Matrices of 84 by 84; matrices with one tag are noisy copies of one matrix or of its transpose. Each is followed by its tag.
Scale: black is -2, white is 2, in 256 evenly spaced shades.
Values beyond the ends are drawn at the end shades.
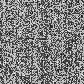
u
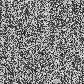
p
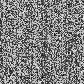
u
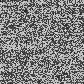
p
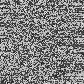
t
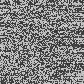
t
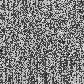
t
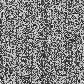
u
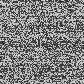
u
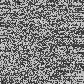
t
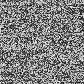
p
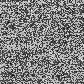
p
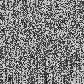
t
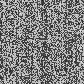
u
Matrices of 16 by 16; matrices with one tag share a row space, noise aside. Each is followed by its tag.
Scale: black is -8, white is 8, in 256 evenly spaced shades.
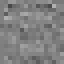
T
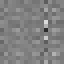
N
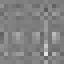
N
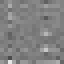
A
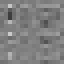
A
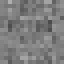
T
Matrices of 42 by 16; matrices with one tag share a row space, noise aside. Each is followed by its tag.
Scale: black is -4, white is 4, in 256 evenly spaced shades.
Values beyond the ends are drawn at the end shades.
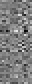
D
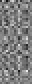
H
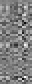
D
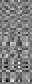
H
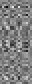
H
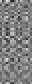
H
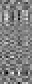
H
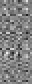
H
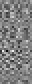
H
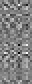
H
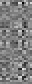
D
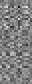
H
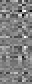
D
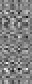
H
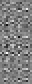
H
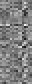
D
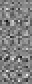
H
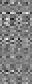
H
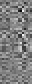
D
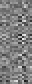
D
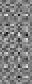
H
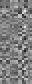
D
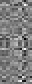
D
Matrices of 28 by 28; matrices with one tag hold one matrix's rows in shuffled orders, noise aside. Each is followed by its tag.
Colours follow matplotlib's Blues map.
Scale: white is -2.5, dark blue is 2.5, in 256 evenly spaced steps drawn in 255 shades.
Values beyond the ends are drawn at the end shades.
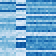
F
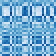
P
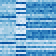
F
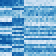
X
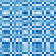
P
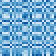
P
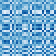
P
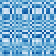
P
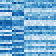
X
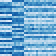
X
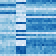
F
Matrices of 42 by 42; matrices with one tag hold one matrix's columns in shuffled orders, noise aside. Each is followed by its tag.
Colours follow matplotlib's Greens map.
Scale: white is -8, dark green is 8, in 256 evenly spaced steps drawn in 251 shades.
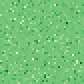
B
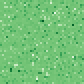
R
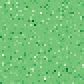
R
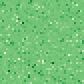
B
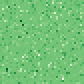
R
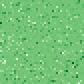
B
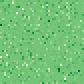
R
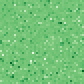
B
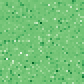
B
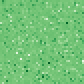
B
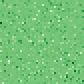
B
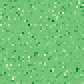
R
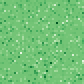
B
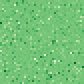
B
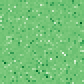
B
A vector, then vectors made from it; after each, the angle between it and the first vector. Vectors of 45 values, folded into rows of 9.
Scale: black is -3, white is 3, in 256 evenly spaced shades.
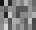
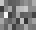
partly opposed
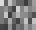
nearly opposite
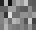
nearly parallel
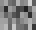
partly aligned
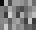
nearly parallel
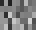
nearly parallel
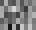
partly aligned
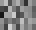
orthogonal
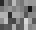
orthogonal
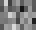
partly aligned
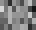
orthogonal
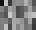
nearly parallel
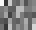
nearly opposite
